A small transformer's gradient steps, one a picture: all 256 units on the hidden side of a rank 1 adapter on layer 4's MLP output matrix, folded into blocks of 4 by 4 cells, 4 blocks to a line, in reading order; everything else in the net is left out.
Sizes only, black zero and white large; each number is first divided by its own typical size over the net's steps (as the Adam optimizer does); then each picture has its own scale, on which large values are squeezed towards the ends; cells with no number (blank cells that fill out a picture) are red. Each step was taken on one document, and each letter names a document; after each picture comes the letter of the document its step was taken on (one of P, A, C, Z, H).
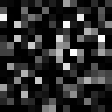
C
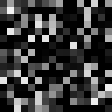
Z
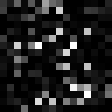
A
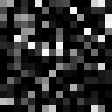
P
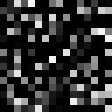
Z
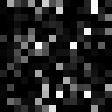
A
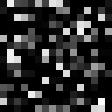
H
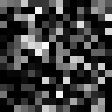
H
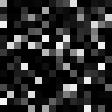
C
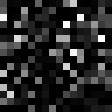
C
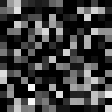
Z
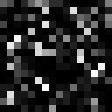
P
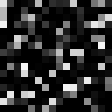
C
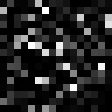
P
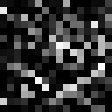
P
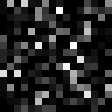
A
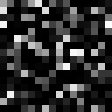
P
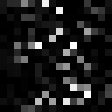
A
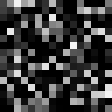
Z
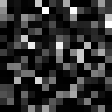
P
